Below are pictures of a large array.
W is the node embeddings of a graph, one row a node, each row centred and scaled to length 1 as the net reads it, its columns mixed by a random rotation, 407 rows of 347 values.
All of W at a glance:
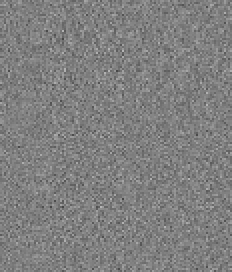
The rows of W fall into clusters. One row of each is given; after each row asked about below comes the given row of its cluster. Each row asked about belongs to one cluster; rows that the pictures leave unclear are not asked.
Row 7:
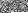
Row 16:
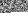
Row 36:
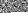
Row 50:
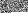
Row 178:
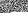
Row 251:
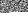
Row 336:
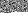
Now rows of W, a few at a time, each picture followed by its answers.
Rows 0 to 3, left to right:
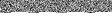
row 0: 336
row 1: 36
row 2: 336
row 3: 336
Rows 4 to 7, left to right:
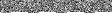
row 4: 251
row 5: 178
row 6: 7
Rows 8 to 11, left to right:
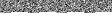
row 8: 336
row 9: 16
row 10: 336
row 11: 50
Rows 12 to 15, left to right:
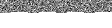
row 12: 36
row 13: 16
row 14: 178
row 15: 36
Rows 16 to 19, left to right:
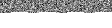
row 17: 251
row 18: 336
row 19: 251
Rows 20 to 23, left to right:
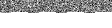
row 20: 251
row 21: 178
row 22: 178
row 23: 7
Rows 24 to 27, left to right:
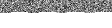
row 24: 36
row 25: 16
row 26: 251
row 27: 251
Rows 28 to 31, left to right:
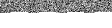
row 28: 178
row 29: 50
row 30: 336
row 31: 178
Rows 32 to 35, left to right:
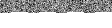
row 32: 50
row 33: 50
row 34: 178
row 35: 50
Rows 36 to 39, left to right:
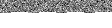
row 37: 336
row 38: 7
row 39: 7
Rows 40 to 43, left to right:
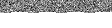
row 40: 336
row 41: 36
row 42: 36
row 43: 336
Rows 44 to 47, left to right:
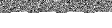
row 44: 16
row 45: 16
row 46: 178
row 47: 16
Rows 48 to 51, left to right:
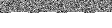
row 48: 7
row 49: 16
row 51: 50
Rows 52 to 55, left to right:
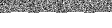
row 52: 16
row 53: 50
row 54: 50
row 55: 36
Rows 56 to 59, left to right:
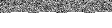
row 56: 16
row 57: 7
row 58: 50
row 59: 7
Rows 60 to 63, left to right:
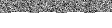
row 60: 36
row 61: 336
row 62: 7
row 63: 50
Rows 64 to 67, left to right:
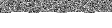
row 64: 7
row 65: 50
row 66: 251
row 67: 7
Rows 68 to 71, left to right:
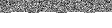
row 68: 336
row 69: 178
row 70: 7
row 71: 16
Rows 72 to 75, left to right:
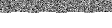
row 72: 251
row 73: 251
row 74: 16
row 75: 251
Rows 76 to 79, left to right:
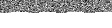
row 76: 251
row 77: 336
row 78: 178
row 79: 16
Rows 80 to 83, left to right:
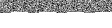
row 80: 178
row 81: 178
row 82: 50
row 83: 36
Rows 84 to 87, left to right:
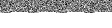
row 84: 336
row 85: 251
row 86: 336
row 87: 7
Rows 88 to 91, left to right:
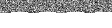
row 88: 36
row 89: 50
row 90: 36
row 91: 178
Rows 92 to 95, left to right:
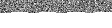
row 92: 50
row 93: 178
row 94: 36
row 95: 251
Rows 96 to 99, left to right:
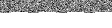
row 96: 251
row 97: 178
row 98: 336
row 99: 7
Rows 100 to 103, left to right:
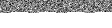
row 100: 336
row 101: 251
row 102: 50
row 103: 251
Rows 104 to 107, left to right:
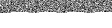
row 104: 178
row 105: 251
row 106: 251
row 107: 251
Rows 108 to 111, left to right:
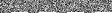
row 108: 16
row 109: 178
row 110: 336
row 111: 178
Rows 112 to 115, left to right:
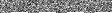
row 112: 36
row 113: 16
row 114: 16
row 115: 36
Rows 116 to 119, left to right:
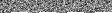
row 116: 16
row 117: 336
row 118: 336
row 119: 16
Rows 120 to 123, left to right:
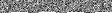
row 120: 251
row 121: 178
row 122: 336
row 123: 7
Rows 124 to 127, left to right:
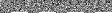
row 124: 178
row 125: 178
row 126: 16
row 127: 16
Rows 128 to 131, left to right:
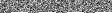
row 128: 50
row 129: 36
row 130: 50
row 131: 16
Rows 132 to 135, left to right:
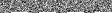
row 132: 16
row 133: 336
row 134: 16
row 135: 178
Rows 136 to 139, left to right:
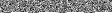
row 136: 336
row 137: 36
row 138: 251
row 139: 7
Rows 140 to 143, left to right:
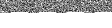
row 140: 36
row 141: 50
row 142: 178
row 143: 36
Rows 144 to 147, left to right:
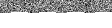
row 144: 178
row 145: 16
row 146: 36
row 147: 50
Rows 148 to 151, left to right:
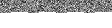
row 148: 16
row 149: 178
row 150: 16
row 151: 16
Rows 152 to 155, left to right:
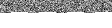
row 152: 7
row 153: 36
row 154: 50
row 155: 7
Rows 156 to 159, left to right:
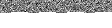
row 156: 36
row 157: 7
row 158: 7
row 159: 16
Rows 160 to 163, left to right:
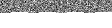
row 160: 16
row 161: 36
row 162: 251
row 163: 16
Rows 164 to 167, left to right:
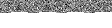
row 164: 7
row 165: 7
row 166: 336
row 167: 36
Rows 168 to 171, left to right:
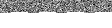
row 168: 36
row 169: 178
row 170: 7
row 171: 336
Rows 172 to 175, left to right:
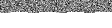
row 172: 251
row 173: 36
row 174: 336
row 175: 178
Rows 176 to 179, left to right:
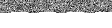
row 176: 7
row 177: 50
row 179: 336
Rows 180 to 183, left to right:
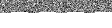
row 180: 36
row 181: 178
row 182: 251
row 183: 178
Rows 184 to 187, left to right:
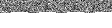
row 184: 36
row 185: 7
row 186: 7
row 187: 251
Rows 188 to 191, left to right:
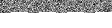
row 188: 16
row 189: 7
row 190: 16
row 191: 336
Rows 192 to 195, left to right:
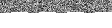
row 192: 16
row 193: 178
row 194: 7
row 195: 16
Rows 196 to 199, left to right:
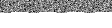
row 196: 336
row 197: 50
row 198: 251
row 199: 251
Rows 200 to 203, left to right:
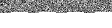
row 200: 16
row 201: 178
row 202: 36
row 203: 178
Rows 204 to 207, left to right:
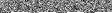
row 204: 7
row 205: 251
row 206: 7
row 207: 16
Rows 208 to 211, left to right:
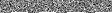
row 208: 336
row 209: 178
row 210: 36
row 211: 336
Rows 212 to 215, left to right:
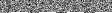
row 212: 251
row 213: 16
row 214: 7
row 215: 50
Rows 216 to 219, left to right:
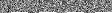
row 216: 251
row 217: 178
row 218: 251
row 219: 16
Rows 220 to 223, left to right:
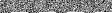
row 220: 50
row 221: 50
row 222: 178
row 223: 251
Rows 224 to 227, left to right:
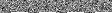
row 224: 36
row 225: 7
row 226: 336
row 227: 7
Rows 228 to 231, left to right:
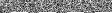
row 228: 178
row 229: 50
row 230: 50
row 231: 36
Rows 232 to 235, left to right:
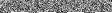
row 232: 7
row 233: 251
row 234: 50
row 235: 7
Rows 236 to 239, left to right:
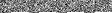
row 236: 16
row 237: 336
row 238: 336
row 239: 178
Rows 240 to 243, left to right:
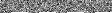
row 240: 50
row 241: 336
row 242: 16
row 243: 36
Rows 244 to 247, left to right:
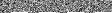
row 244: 16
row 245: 36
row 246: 336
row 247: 251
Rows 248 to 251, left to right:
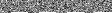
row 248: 36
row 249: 178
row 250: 251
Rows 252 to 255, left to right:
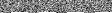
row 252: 336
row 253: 251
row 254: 50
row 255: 36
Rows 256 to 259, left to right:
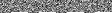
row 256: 16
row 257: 7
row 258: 16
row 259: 178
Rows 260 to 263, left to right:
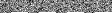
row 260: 50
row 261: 16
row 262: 50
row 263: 50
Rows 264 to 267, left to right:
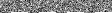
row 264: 7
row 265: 16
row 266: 7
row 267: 251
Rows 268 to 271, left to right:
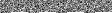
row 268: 50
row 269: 251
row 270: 16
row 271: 16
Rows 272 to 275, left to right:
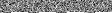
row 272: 336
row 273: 7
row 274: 7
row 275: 336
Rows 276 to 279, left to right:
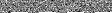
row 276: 36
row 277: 36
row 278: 336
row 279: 36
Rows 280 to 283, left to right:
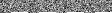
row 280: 16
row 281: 50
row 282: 251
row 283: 36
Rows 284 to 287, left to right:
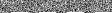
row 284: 36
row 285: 336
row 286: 178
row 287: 50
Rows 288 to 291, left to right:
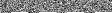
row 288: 50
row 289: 50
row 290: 251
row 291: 7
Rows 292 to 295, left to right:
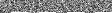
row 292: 178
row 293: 251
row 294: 36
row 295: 251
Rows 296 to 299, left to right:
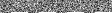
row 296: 336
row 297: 178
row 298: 50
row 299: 178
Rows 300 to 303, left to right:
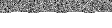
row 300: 251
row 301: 50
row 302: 50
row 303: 7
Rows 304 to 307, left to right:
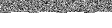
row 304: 7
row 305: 251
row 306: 336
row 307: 178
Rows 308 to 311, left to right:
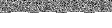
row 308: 36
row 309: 7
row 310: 7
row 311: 7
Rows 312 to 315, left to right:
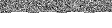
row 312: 50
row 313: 7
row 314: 336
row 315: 36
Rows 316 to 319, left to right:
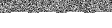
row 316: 16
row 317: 16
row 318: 178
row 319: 50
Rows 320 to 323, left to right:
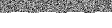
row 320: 251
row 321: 251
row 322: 16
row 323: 178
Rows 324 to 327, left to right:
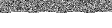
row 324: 7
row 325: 251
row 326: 36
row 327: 16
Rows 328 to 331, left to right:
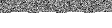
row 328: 16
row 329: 7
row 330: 178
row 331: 251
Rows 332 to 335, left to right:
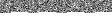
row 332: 178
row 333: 251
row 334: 336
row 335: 251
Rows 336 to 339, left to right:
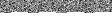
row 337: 178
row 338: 36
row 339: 50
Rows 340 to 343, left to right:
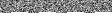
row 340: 336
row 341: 50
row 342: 36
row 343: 7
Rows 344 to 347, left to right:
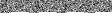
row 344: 50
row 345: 251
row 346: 251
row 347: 336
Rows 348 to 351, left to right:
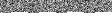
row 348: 336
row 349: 50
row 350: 178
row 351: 16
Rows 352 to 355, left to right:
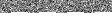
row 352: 36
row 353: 16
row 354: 36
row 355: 178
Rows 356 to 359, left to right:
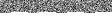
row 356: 178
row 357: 251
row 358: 7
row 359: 7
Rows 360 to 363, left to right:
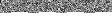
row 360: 36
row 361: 7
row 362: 251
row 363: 16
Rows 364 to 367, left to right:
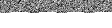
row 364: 251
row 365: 16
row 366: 50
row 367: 251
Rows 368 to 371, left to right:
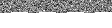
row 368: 16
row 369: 7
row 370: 16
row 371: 36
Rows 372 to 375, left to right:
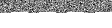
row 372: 16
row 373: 50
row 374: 178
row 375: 336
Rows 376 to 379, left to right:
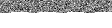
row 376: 7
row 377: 251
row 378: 336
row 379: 16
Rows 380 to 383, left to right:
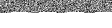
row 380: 178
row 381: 336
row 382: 251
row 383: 50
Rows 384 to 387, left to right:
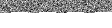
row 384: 36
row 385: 336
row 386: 50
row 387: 16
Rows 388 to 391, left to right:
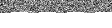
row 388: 16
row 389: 36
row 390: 36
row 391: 336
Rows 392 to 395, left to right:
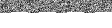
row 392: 50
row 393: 16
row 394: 178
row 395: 50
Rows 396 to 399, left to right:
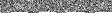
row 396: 336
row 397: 178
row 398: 251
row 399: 336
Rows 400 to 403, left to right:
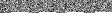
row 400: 50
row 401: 336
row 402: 251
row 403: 178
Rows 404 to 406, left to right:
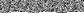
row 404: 251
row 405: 336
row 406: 7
